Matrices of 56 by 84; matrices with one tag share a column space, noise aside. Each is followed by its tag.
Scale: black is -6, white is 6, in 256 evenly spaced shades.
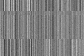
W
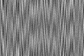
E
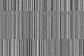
W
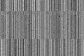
W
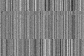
W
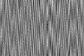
E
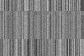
W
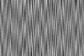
E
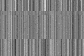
W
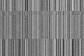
W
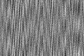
E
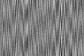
E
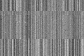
W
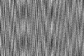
E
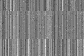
W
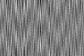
E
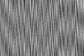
E
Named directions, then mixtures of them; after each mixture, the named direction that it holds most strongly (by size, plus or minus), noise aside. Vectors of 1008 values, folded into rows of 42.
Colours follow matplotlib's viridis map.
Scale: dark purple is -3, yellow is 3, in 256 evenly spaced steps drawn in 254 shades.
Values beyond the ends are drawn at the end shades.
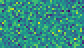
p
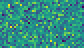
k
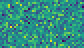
k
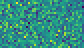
k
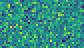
k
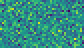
p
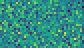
p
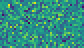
k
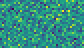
p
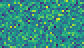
k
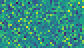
p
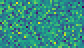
p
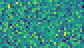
k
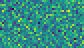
p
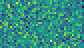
k
